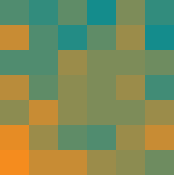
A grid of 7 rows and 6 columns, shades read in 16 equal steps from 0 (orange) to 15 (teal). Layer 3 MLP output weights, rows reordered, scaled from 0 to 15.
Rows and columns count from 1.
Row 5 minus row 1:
-4 -10 -3 -7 0 -7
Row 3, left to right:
11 11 6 8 8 9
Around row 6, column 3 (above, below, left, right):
7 3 6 11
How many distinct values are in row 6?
5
